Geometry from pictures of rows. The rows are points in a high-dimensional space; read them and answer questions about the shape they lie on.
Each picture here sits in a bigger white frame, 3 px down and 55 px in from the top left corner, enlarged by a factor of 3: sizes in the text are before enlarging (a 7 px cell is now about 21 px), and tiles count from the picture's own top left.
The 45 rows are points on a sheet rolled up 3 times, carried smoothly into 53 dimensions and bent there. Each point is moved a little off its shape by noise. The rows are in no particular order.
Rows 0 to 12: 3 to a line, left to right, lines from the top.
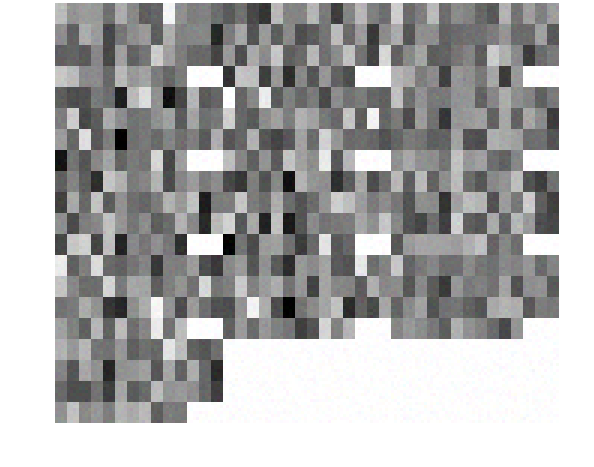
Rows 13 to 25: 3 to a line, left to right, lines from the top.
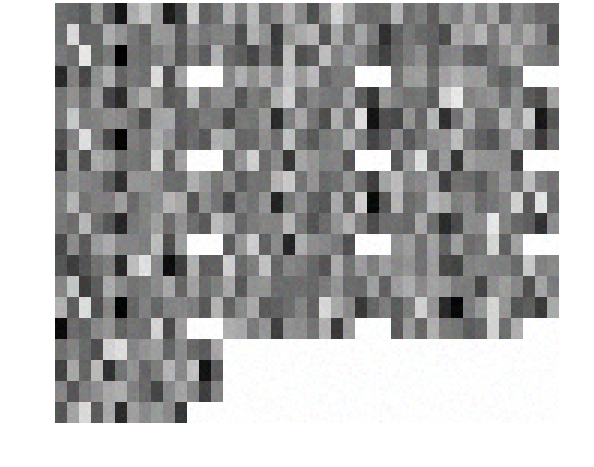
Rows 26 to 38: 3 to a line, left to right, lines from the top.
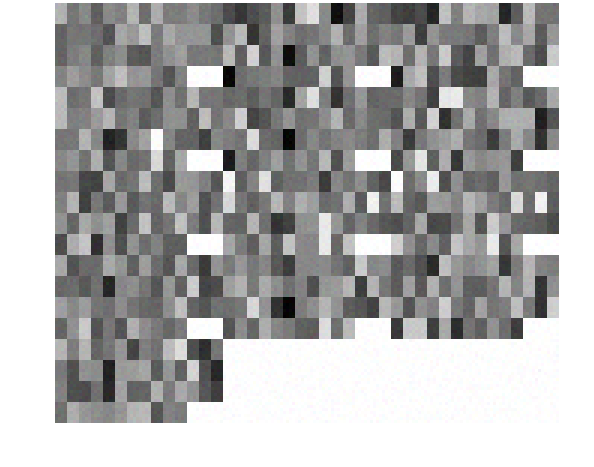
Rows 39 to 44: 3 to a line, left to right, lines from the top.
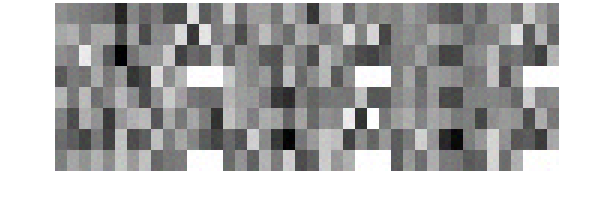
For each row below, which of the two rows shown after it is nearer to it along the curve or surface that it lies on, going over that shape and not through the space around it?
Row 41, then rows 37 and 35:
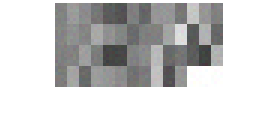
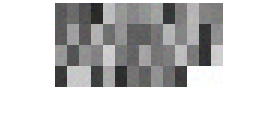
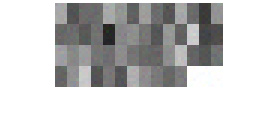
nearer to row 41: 35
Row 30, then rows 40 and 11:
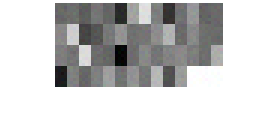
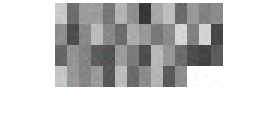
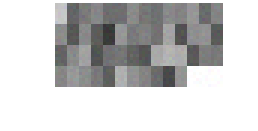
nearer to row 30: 40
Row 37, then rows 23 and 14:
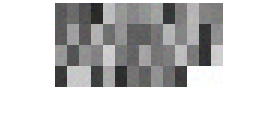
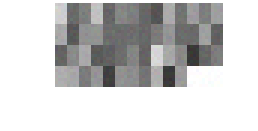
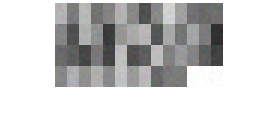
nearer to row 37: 14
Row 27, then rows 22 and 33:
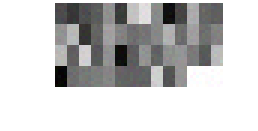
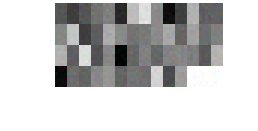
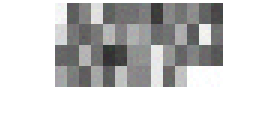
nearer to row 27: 22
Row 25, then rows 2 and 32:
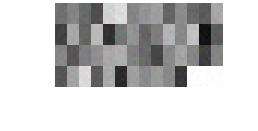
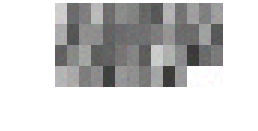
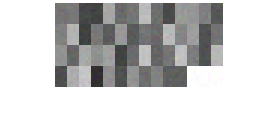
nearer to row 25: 32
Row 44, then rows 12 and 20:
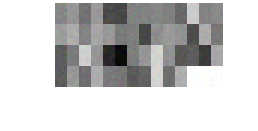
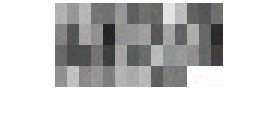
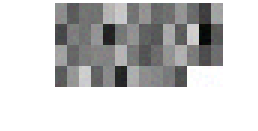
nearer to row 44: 12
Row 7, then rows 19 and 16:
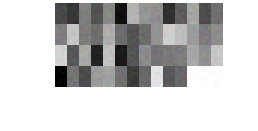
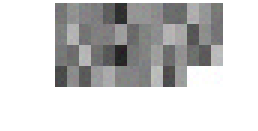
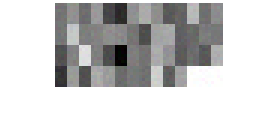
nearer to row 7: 16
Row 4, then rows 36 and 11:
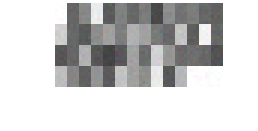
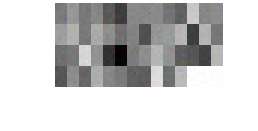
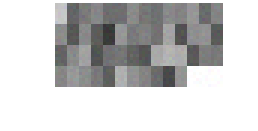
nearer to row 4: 36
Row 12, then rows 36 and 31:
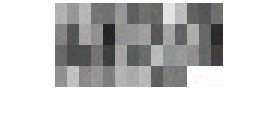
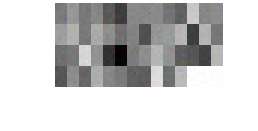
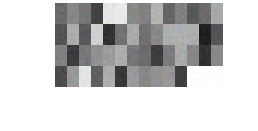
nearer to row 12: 31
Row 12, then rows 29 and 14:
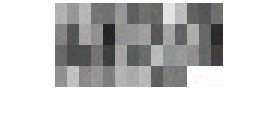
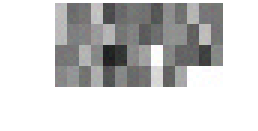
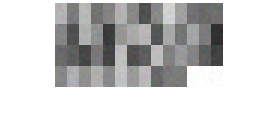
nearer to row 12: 14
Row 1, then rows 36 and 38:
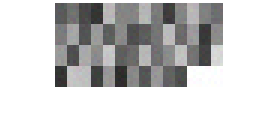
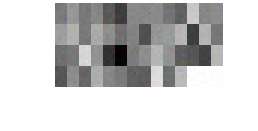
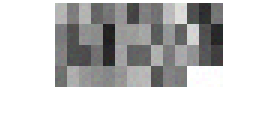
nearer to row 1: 38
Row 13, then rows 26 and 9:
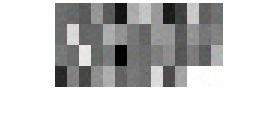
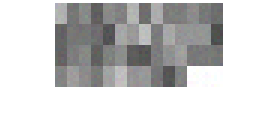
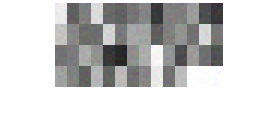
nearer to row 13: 9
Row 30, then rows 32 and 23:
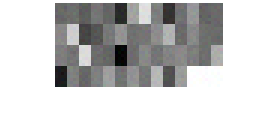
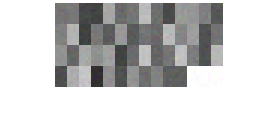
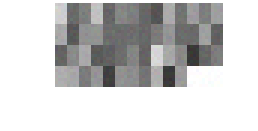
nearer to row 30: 32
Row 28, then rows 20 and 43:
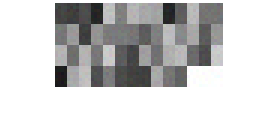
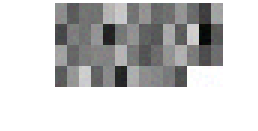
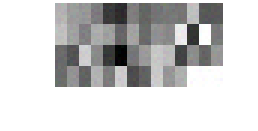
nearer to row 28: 20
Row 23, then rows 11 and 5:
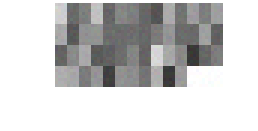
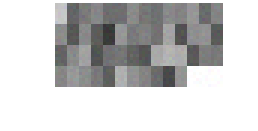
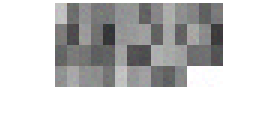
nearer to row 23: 5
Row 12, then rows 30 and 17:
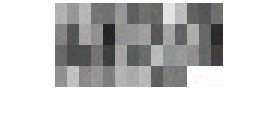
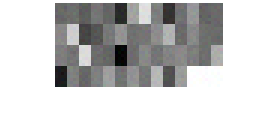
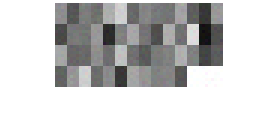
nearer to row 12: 17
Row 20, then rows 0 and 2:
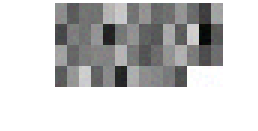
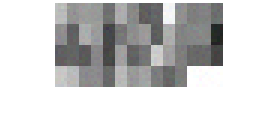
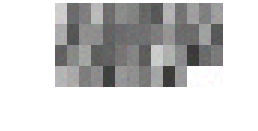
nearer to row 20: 0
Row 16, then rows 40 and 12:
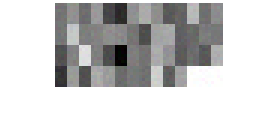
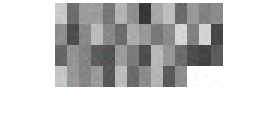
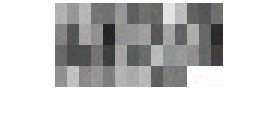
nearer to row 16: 40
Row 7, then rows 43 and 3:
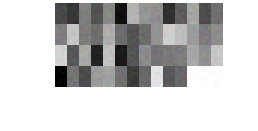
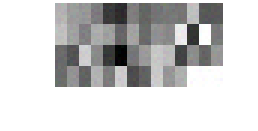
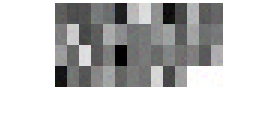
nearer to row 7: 3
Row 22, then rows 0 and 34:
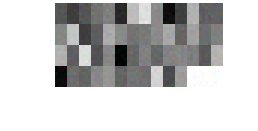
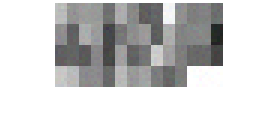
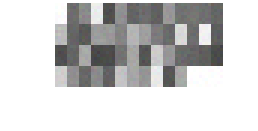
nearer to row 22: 34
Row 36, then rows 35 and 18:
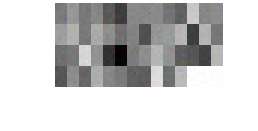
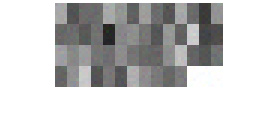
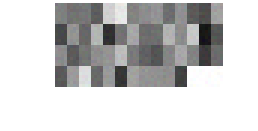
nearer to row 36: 35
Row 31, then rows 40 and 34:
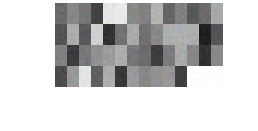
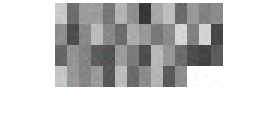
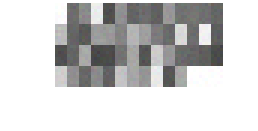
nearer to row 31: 40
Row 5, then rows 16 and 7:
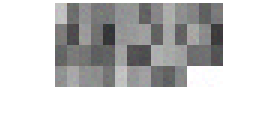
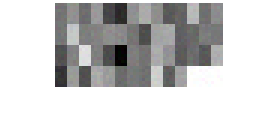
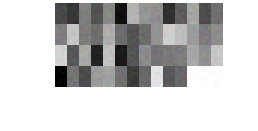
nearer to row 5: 16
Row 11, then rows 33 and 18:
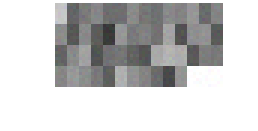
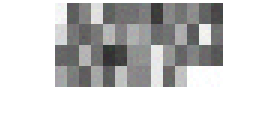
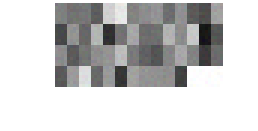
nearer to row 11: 18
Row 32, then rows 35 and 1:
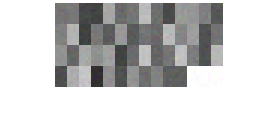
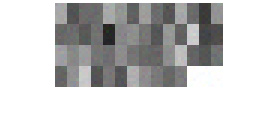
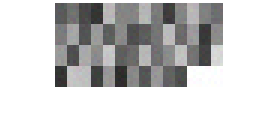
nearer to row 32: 35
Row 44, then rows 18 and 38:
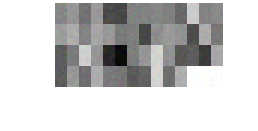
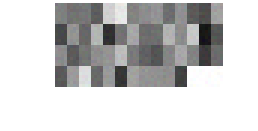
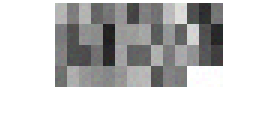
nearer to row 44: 38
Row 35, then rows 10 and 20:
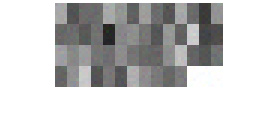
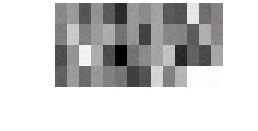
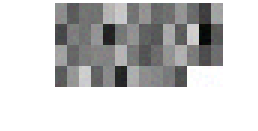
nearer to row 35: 20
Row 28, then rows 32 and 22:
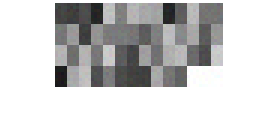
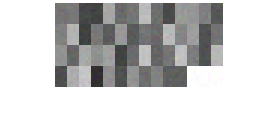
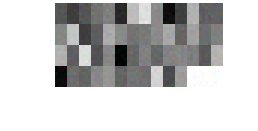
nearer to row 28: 22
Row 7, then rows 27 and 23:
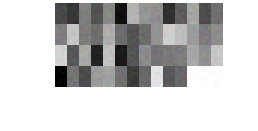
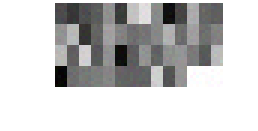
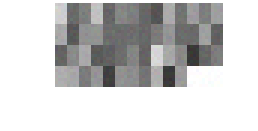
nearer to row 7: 27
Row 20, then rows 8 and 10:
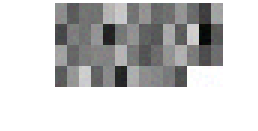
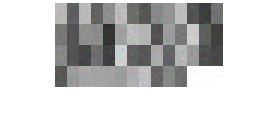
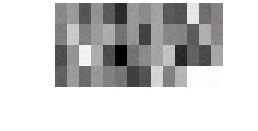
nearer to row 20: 8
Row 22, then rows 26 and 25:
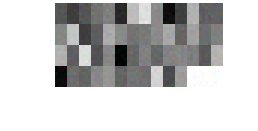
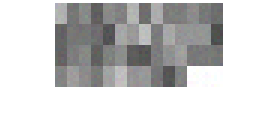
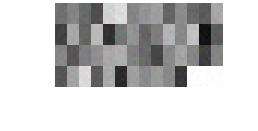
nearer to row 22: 25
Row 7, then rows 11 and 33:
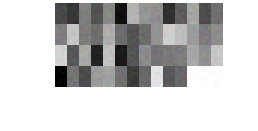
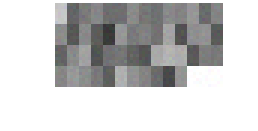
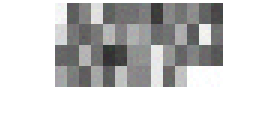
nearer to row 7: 33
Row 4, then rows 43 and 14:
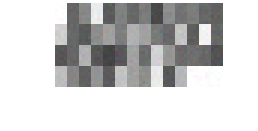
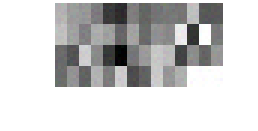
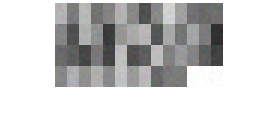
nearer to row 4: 43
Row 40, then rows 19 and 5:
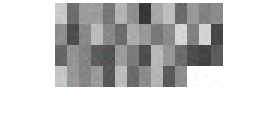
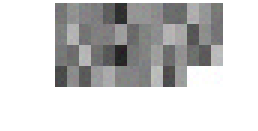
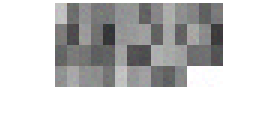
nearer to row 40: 5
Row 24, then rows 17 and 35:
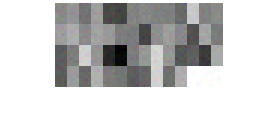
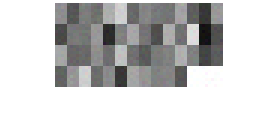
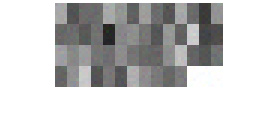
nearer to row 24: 35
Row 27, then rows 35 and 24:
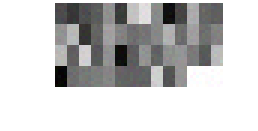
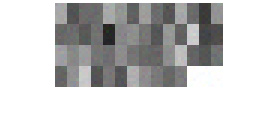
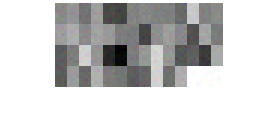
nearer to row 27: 24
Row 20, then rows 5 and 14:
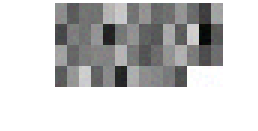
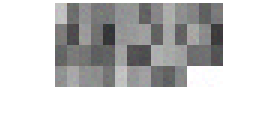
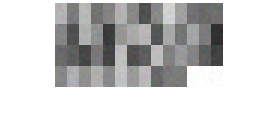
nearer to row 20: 14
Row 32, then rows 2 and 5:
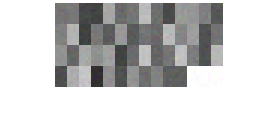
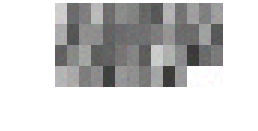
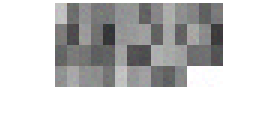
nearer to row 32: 5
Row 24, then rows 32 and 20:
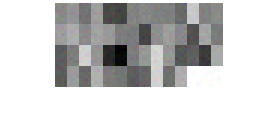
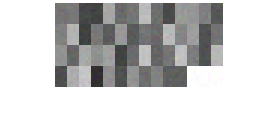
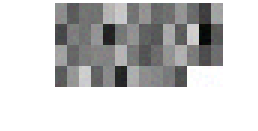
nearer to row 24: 32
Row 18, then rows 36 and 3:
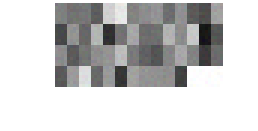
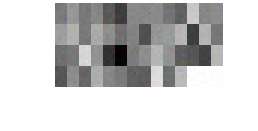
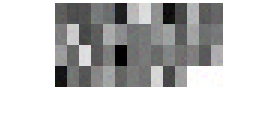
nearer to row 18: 3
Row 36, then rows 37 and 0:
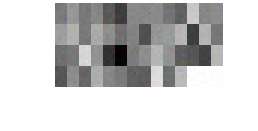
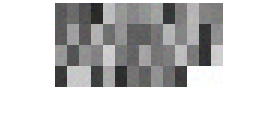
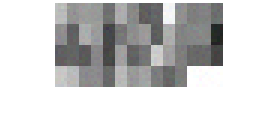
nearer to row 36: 0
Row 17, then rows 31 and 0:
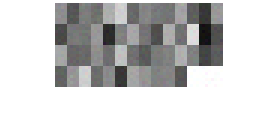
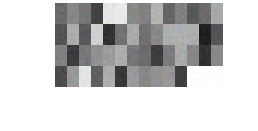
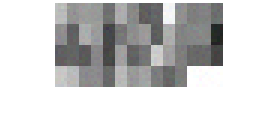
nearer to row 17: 31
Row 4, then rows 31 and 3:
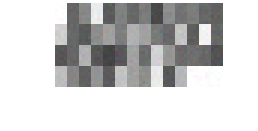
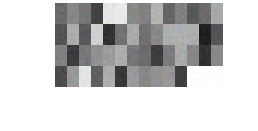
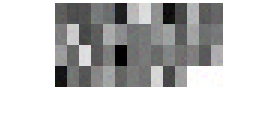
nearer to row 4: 3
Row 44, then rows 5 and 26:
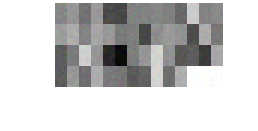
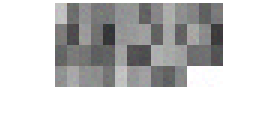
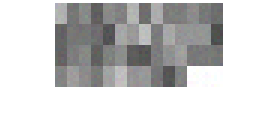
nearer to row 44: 5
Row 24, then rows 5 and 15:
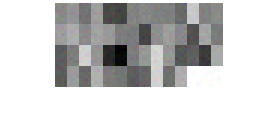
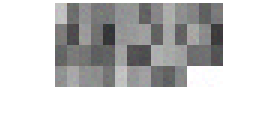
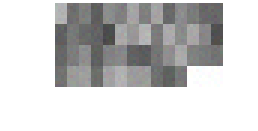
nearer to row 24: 5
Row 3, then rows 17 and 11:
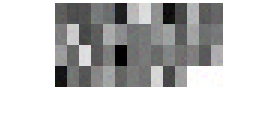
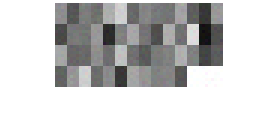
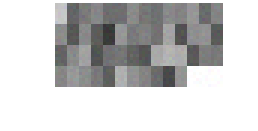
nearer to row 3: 17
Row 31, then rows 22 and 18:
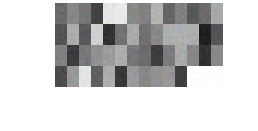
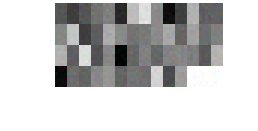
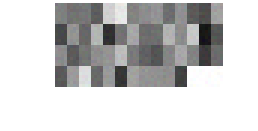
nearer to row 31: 18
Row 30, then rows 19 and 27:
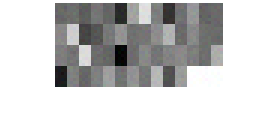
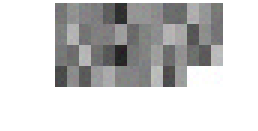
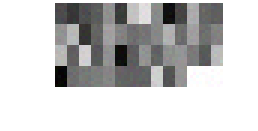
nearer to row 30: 19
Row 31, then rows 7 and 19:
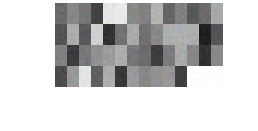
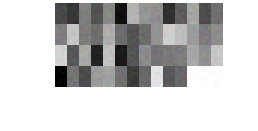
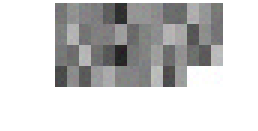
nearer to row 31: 7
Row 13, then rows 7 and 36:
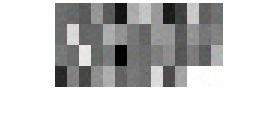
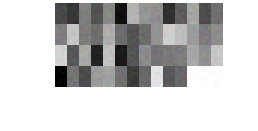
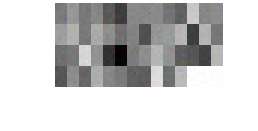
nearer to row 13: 7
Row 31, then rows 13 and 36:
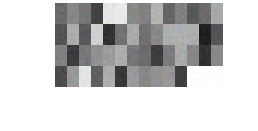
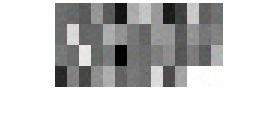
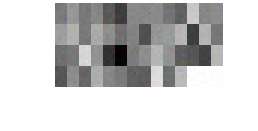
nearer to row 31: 13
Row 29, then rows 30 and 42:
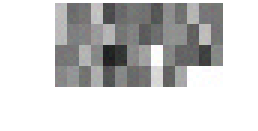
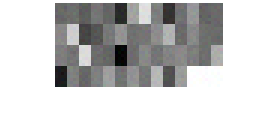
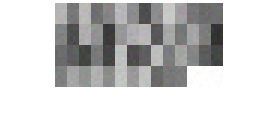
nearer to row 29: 30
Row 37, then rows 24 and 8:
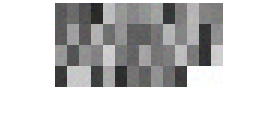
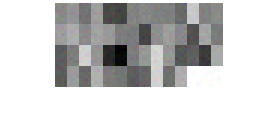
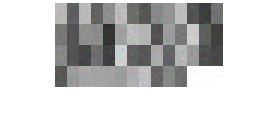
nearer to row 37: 8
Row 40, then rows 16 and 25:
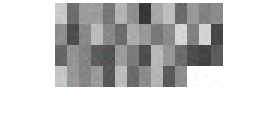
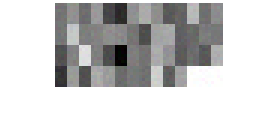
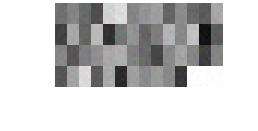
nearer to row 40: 16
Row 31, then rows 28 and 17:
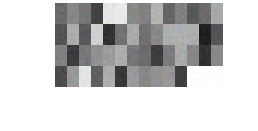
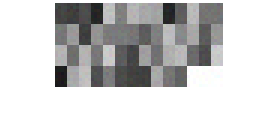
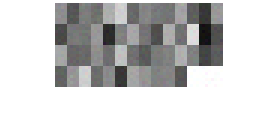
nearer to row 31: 17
